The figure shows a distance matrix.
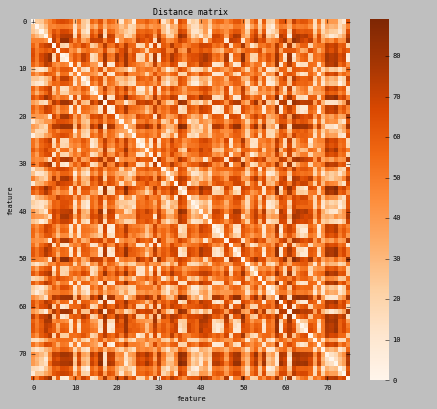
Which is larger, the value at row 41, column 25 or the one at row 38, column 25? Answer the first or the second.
the first
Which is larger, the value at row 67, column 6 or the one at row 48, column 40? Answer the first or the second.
the second
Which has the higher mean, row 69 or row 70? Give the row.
70
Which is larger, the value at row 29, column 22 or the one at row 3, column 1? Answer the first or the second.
the first
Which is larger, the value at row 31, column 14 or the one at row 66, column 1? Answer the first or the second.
the first
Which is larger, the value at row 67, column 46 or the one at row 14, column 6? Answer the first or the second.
the second
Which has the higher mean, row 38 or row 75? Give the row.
75
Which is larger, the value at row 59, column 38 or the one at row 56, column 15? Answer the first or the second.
the first
